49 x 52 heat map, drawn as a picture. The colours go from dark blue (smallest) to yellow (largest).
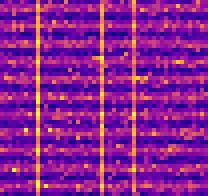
Stripes: horizontal, repeating 11 times. Average level on the scale: 30%. Odd lines: columns 10, 26 and 34. Slope: none.
